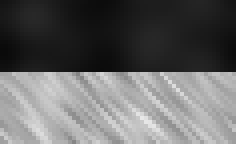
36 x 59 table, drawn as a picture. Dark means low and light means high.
The table splits into 2 rows of 1 panel. Panel 1,1: very low, smooth, faint in contrast. Panel 2,1: high, slanting down to the right.
